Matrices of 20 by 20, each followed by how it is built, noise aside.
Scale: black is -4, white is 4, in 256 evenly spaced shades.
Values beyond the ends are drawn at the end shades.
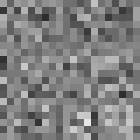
low rank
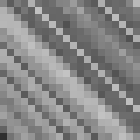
Toeplitz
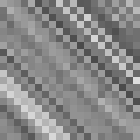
Toeplitz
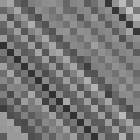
Toeplitz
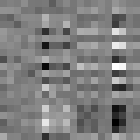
low rank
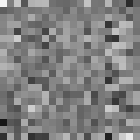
low rank
